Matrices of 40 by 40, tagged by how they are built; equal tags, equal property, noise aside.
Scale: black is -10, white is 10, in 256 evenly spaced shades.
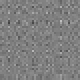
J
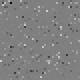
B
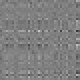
J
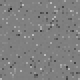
B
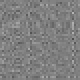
J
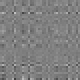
J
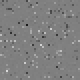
B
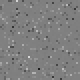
B
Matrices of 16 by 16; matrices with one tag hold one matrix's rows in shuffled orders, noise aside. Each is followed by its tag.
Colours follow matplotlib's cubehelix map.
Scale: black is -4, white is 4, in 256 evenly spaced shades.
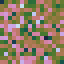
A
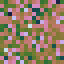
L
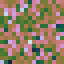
L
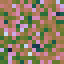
L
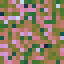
A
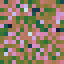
L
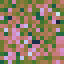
L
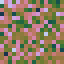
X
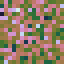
A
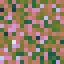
X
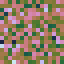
X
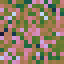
X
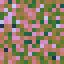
X
